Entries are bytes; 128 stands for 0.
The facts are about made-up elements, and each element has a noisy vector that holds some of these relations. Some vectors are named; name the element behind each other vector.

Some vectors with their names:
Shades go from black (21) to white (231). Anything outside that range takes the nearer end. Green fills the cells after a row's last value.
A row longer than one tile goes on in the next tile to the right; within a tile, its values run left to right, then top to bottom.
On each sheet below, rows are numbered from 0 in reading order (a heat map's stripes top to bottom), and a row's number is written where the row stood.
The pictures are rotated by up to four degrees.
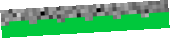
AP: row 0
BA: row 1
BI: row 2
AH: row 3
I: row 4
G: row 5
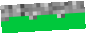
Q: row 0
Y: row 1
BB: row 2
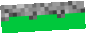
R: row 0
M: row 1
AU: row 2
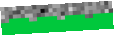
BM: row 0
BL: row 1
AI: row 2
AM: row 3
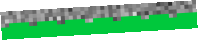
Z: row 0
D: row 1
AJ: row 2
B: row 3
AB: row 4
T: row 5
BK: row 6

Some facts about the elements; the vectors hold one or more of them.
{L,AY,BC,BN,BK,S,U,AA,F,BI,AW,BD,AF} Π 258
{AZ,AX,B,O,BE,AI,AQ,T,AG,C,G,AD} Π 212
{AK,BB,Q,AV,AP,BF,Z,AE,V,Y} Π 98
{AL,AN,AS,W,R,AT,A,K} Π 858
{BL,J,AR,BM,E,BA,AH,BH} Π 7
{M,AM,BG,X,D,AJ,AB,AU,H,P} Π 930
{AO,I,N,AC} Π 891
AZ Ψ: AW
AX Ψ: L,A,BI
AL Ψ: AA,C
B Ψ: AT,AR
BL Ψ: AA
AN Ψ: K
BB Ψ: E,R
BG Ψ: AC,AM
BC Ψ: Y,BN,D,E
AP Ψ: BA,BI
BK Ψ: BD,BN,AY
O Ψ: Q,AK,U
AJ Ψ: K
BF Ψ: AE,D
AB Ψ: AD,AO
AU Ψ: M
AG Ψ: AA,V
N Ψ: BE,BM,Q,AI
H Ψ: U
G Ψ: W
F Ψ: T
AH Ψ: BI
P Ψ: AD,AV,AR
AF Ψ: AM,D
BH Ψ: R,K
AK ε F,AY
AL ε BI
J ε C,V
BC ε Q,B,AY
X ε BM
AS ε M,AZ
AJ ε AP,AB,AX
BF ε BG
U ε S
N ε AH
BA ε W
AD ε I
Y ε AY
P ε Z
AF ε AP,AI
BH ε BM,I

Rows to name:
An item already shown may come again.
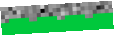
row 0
AP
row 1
BA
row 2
V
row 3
J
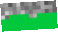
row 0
BF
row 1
AD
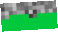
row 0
AO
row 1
H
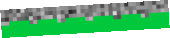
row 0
AX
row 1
N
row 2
BH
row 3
B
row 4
AJ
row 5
BC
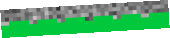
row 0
AG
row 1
Z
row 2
BK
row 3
X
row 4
AF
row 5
C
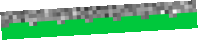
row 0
U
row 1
BB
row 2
V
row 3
AA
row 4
S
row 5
BG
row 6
AV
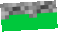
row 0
E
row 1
BM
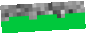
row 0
T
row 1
AC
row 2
AT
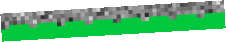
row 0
A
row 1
AR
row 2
W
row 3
AR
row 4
AU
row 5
O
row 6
F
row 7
AN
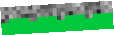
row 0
M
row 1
AW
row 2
AS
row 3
AL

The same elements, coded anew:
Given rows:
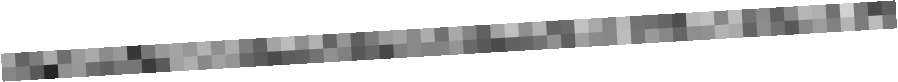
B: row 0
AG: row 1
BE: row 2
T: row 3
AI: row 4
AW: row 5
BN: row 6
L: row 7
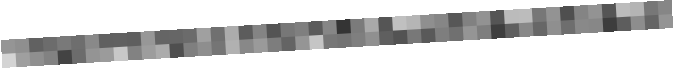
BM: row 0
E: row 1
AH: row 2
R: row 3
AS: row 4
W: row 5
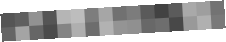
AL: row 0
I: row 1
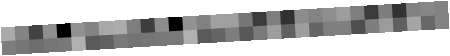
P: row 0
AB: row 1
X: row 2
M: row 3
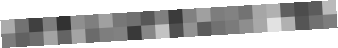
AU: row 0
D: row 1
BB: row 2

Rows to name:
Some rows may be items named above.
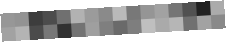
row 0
N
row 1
AP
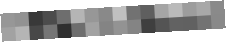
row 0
N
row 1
O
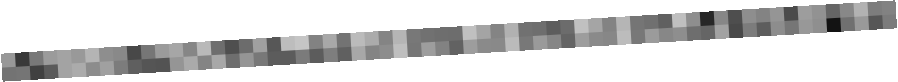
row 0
AG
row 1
C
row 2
AN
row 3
S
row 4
AW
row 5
AW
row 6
H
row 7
AT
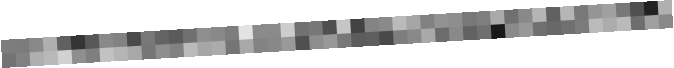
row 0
V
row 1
BL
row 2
U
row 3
AX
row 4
AD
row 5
AP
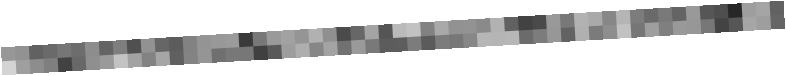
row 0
BM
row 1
BH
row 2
AG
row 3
AN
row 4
Z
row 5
F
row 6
AO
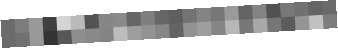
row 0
A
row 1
J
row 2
BA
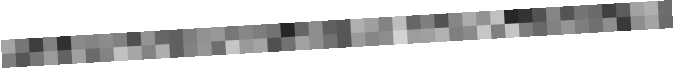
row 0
X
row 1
BH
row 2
AR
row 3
AA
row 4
AV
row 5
AC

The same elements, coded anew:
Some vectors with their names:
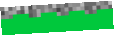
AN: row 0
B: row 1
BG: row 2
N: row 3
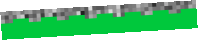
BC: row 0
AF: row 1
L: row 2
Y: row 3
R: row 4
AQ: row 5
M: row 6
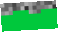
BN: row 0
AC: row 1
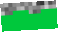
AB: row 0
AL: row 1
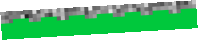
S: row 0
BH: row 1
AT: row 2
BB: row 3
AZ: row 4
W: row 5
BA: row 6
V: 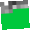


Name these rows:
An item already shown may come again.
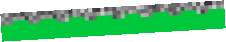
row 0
C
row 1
C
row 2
O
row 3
AL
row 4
AX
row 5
X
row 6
N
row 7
BL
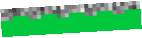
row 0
X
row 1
O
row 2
AP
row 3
AH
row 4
BH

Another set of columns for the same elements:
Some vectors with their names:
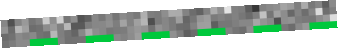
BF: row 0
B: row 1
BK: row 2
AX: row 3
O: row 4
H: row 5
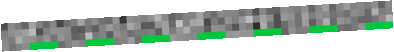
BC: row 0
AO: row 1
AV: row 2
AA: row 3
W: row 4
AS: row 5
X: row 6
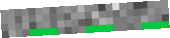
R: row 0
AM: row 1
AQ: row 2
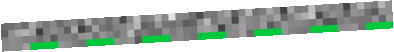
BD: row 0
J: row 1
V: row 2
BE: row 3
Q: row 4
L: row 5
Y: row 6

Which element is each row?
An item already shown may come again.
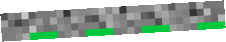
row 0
N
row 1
AV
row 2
AV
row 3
BH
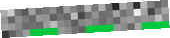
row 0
AU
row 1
BA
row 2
F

